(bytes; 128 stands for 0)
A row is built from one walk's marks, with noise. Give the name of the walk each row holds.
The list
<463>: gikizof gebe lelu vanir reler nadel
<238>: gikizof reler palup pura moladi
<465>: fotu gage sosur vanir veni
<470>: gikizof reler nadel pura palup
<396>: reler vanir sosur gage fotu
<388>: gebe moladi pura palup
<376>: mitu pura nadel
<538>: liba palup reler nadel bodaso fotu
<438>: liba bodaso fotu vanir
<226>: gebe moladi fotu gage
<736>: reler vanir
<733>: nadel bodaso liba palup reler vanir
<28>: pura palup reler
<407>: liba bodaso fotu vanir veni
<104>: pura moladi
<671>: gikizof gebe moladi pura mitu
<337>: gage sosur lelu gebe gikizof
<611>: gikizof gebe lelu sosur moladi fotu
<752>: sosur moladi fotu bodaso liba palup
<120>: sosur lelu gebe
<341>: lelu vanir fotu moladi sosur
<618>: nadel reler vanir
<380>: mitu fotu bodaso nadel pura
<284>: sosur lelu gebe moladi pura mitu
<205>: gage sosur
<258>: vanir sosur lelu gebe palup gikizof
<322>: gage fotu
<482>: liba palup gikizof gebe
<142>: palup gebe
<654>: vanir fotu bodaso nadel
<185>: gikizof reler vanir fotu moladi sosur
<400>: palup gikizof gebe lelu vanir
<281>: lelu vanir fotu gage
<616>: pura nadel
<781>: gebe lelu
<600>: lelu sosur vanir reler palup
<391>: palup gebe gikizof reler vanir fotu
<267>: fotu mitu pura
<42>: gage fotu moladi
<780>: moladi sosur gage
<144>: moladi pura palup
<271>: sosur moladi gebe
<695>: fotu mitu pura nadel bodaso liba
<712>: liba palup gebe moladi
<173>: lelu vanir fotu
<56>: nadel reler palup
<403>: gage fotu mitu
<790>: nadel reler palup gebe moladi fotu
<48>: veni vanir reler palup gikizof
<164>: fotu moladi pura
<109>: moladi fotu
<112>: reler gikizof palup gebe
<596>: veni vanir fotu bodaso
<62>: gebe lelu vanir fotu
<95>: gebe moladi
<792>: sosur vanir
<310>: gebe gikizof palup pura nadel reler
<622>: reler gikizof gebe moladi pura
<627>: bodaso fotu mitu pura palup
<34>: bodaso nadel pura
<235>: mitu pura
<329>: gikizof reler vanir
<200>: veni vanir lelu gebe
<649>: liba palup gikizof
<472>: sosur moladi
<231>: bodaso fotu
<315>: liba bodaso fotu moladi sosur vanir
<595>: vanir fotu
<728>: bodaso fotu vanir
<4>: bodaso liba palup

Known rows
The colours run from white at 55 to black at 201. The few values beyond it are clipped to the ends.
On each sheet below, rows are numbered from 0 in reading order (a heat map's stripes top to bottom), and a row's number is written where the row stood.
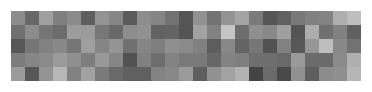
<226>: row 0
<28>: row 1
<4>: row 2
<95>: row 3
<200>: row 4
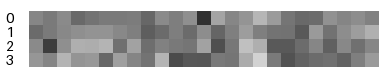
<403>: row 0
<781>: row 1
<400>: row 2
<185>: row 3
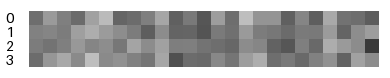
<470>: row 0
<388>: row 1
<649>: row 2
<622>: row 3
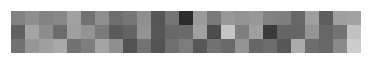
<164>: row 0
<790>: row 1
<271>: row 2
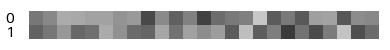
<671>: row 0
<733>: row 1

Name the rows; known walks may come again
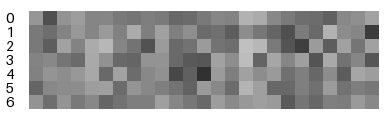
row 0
<173>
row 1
<649>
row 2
<463>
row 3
<28>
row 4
<164>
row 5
<112>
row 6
<322>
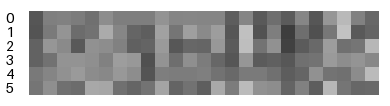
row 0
<4>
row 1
<733>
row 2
<790>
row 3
<712>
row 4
<95>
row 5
<470>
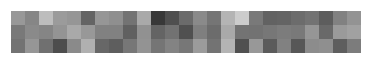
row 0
<185>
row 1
<388>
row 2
<56>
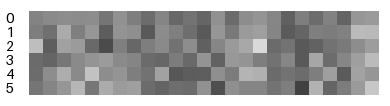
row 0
<109>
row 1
<226>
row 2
<465>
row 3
<781>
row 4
<622>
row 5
<120>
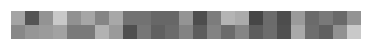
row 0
<258>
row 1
<271>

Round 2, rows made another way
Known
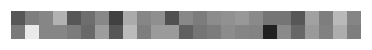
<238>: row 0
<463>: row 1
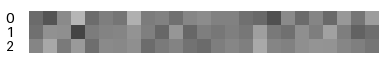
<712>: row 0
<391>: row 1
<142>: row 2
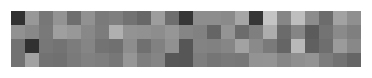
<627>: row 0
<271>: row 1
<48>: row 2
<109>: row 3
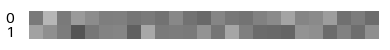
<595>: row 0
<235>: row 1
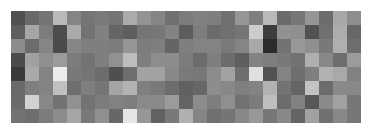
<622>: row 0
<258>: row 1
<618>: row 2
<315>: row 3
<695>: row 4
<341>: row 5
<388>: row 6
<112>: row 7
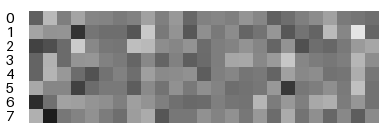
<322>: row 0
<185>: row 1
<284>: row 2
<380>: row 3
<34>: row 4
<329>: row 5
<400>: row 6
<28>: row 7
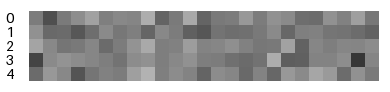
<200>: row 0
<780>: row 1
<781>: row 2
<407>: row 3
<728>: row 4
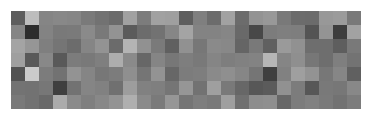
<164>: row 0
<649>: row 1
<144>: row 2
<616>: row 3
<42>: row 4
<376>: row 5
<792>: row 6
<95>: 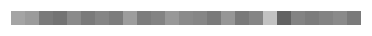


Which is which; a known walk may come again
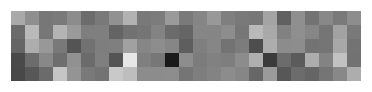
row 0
<781>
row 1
<654>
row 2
<34>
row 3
<790>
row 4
<284>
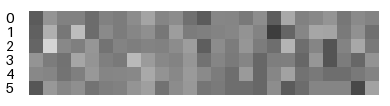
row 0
<231>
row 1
<403>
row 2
<388>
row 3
<120>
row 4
<472>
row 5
<438>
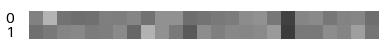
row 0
<205>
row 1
<56>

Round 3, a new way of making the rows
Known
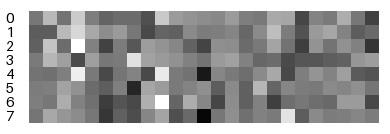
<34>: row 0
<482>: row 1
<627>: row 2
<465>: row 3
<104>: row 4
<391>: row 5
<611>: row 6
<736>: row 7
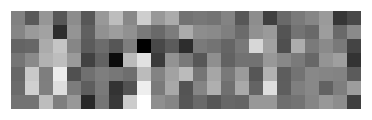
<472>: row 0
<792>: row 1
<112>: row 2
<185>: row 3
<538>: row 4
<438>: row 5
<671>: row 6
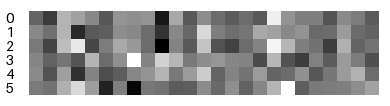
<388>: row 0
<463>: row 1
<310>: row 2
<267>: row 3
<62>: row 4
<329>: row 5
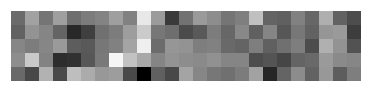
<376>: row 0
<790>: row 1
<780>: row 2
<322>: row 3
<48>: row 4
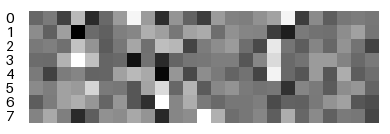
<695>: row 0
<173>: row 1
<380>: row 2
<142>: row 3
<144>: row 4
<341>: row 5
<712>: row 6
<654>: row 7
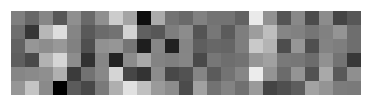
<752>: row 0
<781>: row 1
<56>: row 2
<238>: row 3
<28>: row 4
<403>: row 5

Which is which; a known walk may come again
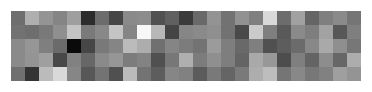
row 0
<736>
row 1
<235>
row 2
<109>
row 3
<792>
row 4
<781>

